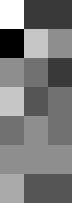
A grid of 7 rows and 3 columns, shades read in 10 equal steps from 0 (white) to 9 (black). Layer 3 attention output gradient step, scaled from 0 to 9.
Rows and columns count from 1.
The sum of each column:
27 34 38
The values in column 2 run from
2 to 7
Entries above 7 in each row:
0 1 0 0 0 0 0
